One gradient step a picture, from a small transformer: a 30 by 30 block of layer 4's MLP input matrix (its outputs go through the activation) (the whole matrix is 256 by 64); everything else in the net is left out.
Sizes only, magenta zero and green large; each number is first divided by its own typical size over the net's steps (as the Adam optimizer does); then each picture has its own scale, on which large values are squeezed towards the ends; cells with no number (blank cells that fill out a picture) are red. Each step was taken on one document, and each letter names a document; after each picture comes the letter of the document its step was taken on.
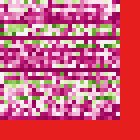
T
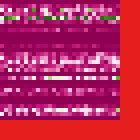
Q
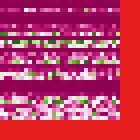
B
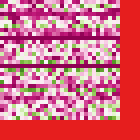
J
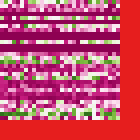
J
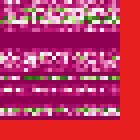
Q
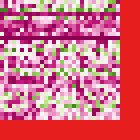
J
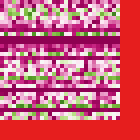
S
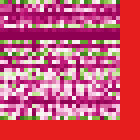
J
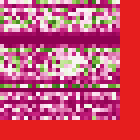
S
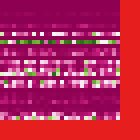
B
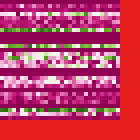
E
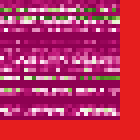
Q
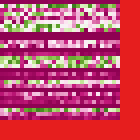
E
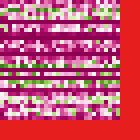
T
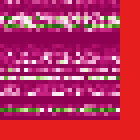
Q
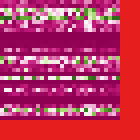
Q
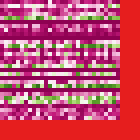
T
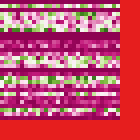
E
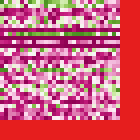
S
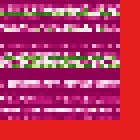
E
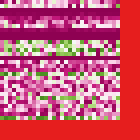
J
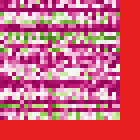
S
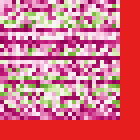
S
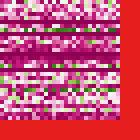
T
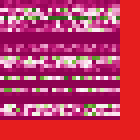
Q
